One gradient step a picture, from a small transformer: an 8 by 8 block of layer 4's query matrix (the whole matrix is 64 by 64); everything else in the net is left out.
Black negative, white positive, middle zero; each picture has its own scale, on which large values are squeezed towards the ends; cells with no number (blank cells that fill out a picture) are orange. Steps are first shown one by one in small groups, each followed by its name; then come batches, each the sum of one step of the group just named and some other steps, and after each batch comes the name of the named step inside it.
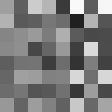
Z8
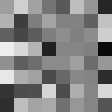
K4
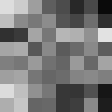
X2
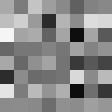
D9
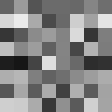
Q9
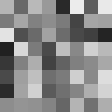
Z8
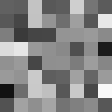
K4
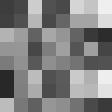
Z8
